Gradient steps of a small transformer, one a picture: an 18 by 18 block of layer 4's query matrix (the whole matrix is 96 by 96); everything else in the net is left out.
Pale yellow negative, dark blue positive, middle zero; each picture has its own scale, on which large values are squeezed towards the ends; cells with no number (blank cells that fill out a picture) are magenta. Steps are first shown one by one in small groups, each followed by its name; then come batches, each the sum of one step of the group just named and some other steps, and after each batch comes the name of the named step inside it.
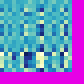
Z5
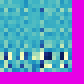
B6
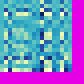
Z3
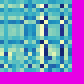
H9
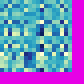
Z5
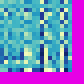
Z3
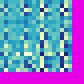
H9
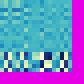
B6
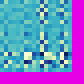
H9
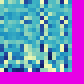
B6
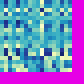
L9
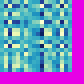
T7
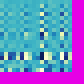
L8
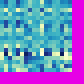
L9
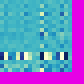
L8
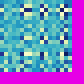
L9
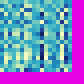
T7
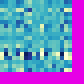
L9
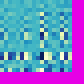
L8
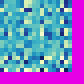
L9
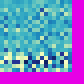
L9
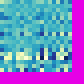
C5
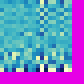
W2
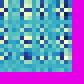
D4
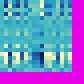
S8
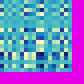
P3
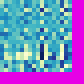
C5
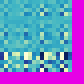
W2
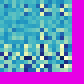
D4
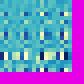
W2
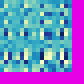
D4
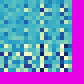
D4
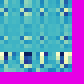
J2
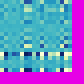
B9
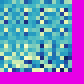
B9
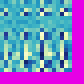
B9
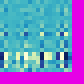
B9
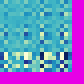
J2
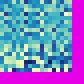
B9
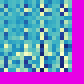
J2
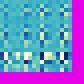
J2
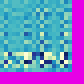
J2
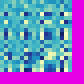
B9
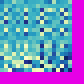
J2
